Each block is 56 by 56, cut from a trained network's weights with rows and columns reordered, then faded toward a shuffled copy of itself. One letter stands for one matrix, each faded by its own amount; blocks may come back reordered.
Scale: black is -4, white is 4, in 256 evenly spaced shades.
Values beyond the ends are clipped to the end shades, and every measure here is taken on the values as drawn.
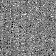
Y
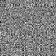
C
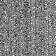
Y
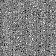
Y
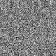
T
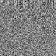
C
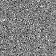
T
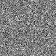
T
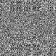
C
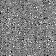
Y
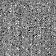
Y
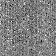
Y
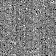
Y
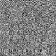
C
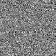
T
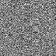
C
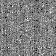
Y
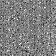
Y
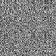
C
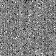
Y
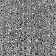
Y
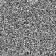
T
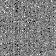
Y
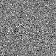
T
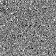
T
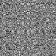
C
